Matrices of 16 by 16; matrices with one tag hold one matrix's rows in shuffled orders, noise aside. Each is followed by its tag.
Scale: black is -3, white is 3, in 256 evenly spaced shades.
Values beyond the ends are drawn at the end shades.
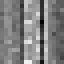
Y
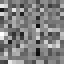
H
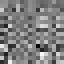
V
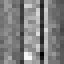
Y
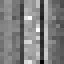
Y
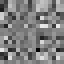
V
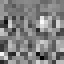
V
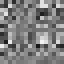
V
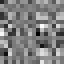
V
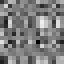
V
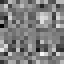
V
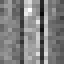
Y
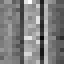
Y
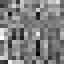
H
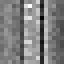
Y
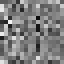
H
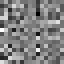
H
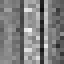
Y
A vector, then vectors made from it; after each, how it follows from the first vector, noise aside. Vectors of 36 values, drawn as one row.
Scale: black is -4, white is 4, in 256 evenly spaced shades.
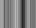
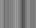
shrunk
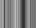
copied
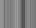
shrunk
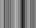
copied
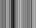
reversed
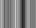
copied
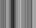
reversed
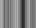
copied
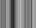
reversed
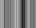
copied
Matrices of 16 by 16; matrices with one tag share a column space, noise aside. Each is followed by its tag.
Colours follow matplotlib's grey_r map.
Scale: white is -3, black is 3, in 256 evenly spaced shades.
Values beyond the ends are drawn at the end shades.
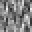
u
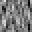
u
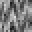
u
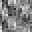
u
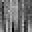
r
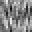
u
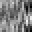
u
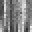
r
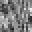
u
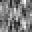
u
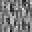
u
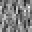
u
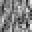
u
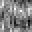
u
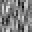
u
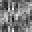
u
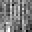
r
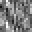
u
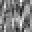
u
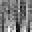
r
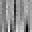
r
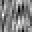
u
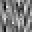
u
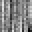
r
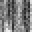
r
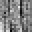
r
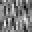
u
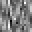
u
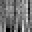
r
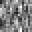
u
